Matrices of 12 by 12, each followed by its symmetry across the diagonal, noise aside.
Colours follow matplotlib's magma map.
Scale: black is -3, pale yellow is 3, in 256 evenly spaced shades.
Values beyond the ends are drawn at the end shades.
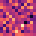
antisymmetric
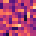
antisymmetric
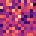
neither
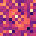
symmetric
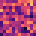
neither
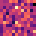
neither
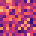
symmetric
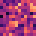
neither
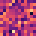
antisymmetric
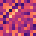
symmetric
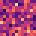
neither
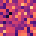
neither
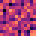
symmetric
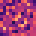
symmetric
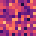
antisymmetric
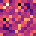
symmetric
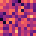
symmetric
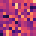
antisymmetric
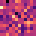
antisymmetric
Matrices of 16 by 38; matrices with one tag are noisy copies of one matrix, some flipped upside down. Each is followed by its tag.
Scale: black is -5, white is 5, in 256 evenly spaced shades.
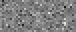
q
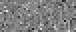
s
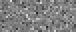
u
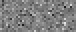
q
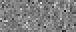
s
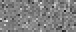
s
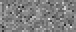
q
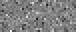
u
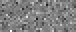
u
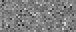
q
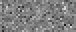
q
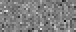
s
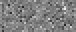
q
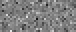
u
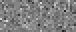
s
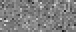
s
